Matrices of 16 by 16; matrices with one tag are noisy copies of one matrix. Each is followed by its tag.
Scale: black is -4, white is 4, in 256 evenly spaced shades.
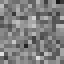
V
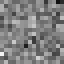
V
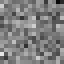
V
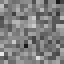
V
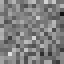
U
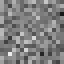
U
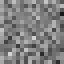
U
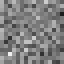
U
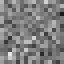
U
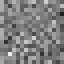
U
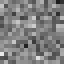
V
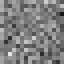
U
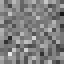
U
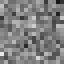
V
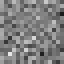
U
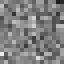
V
